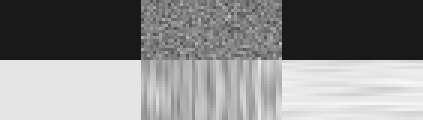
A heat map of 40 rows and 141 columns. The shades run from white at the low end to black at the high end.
The table splits into 2 rows of 3 panels. Panel 1,1: very high, flat. Panel 1,2: middling, fine-grained. Panel 1,3: very high, flat. Panel 2,1: very low, flat. Panel 2,2: low, streaked downward. Panel 2,3: very low, streaked across, faint in contrast.
